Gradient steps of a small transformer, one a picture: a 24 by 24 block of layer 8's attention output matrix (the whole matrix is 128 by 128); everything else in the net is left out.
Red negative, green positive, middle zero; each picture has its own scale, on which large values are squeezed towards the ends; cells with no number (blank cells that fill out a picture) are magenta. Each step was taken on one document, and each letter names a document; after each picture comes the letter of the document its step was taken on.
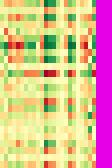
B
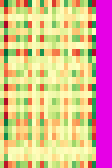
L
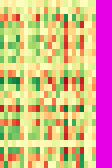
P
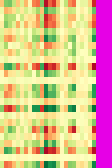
B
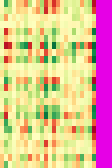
L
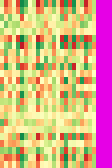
P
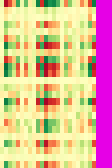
B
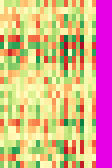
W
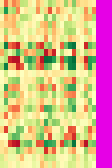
B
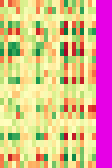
W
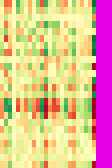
L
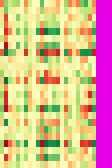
L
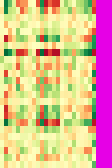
L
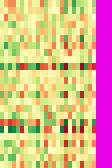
W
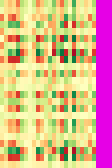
P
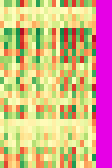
P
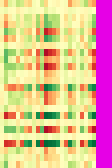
B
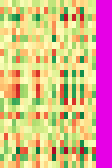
W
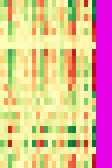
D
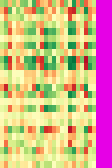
B
